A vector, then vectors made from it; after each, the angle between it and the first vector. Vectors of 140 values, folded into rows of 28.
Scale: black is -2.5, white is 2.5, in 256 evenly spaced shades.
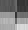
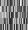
orthogonal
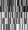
partly aligned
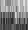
nearly opposite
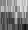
nearly opposite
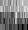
nearly opposite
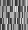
orthogonal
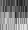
nearly parallel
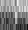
nearly opposite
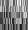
partly opposed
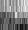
nearly opposite
